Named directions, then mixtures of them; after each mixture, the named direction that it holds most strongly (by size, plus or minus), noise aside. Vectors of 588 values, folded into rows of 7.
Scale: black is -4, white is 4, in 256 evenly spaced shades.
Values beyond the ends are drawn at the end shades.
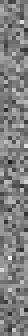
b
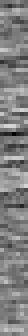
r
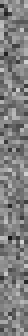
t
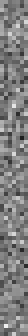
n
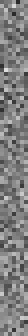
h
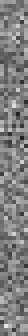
n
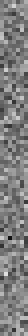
h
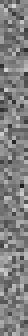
h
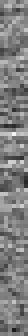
r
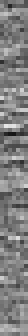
r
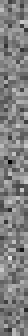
b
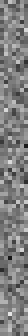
b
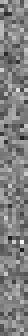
t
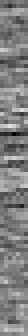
r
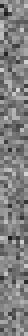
t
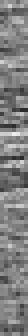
r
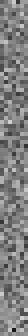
h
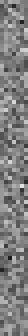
b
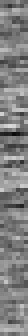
r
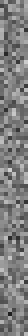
t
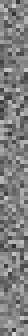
h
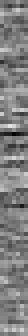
r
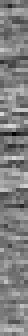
r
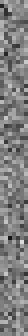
t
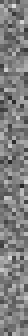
h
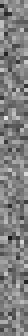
t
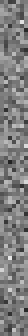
b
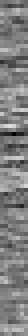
r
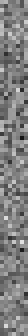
n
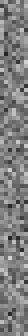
t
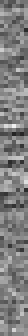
r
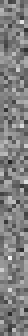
b
